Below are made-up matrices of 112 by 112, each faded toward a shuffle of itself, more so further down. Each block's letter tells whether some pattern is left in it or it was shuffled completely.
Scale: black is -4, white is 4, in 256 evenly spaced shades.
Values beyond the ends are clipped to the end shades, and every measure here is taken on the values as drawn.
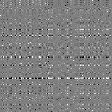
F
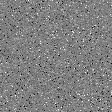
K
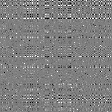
F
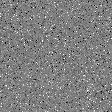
K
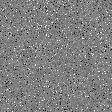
K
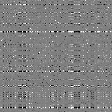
F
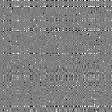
F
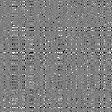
F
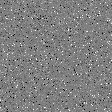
K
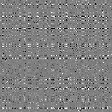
F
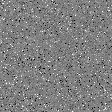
K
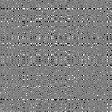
F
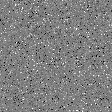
K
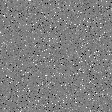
K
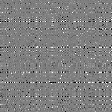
F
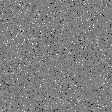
K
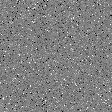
K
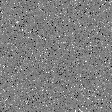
K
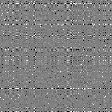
F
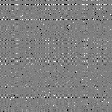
F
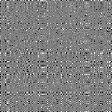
F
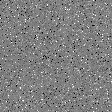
K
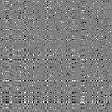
F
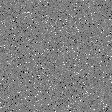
K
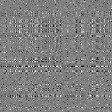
F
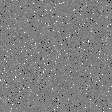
K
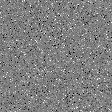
K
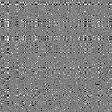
F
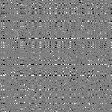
F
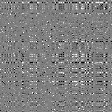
F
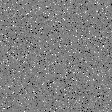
K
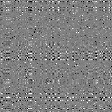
F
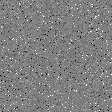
K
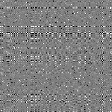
F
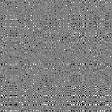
F
